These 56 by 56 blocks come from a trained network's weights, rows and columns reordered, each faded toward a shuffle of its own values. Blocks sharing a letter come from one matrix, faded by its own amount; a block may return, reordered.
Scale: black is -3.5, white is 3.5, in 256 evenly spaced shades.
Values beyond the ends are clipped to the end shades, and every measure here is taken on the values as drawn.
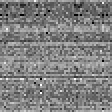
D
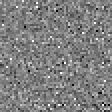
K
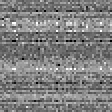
D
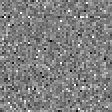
K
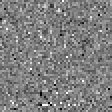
K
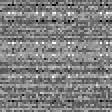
D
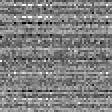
D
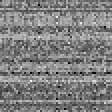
D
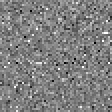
K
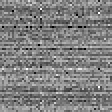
D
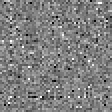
K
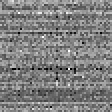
D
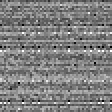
D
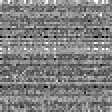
D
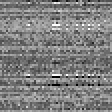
D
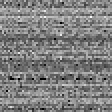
D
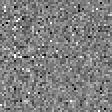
K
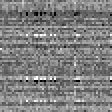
D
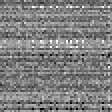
D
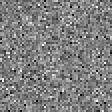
K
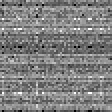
D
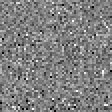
K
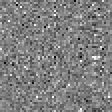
K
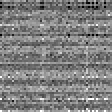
D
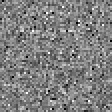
K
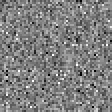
K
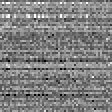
D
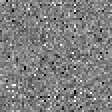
K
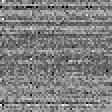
D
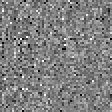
K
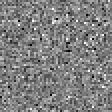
K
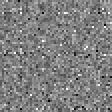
K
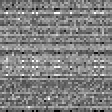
D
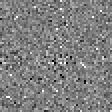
K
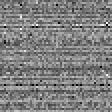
D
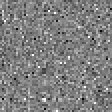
K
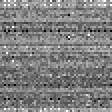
D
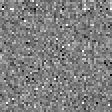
K
